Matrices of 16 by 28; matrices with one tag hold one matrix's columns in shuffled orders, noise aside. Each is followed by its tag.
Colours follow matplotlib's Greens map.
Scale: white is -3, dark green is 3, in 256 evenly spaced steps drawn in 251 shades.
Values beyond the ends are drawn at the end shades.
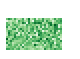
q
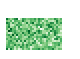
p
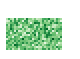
q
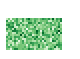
p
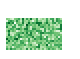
q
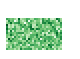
q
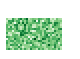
q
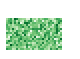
q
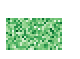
p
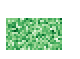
p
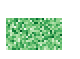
p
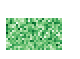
q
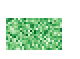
p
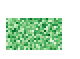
p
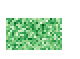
q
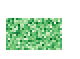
q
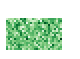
q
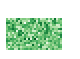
q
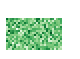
p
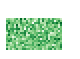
q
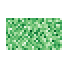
p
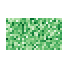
q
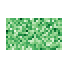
p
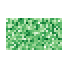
q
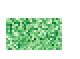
q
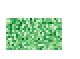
q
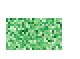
p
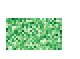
p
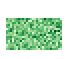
p
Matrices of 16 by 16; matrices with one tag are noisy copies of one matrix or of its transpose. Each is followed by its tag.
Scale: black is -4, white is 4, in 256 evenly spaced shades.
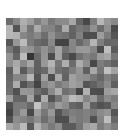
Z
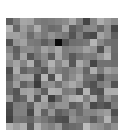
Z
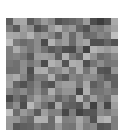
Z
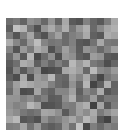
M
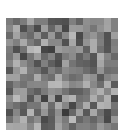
M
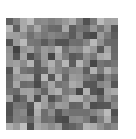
Z
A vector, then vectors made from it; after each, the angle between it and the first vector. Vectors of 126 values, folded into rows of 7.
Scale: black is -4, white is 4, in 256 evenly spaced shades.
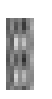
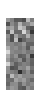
orthogonal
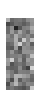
partly aligned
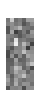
partly aligned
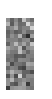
orthogonal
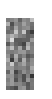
partly opposed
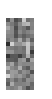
orthogonal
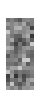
partly opposed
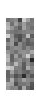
partly opposed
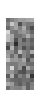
partly opposed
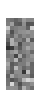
orthogonal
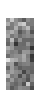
partly opposed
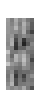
nearly opposite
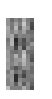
nearly opposite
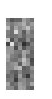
partly opposed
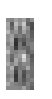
nearly opposite
